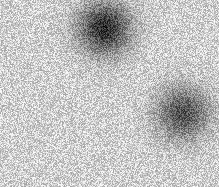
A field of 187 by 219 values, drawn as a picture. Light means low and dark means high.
The top middle is the ninth with the highest average. Most values sit low, with a long tail of high ones. No row or column stands out. There are two bumps. The halves do not mirror each other.
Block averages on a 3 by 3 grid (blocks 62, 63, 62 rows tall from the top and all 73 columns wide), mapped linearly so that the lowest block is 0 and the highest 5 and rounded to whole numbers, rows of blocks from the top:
050
003
001
